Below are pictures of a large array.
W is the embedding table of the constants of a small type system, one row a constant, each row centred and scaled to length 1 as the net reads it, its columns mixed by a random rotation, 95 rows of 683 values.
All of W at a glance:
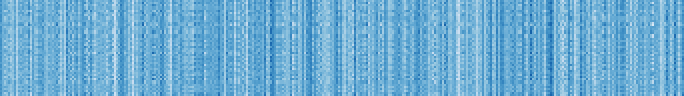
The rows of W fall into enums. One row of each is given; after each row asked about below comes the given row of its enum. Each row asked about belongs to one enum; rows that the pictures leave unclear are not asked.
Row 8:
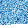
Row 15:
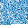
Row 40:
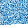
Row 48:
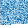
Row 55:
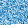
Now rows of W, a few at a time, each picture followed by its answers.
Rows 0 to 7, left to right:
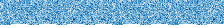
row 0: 15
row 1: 48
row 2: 8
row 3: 48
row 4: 15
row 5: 40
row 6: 15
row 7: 8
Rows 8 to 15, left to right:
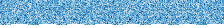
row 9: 15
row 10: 48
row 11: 55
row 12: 8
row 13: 40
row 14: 40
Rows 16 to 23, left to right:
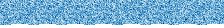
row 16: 40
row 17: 55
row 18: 55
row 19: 40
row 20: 15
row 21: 55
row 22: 8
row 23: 48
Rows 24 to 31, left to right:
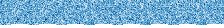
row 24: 8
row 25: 8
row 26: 55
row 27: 15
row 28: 48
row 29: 15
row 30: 40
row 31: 15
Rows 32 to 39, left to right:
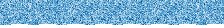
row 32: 40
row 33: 15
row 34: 8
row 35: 48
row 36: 48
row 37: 8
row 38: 48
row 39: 15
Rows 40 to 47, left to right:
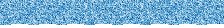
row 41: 55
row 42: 48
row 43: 15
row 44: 40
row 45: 15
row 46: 48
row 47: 55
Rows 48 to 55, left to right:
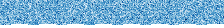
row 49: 15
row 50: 8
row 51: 15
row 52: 40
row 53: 40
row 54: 8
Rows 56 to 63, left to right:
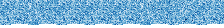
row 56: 48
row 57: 15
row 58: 48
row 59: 48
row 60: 48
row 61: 15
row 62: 8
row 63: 48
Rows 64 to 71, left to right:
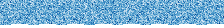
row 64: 40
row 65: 55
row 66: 48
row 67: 15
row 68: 8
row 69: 48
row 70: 40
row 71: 55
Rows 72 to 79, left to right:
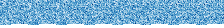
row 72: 55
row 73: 15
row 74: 15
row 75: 40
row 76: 55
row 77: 48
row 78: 40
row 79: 40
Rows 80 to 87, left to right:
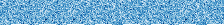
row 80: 55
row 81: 8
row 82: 8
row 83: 55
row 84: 15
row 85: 55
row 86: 8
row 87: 15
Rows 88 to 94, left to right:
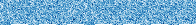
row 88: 15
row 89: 55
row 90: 8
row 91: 15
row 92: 48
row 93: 55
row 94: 48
